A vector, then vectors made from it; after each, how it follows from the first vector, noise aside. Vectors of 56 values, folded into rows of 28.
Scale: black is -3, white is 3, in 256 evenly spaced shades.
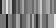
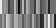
reversed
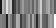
copied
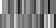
reversed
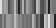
reversed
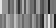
reversed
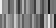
reversed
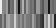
reversed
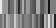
reversed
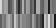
reversed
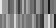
reversed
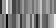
copied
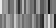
reversed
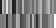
copied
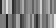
copied
